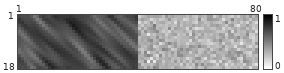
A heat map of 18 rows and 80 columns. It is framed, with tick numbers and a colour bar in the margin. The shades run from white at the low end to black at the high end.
The table splits into one row of 2 panels. Panel 1,1: high, slanting down to the right. Panel 1,2: low, fine-grained.
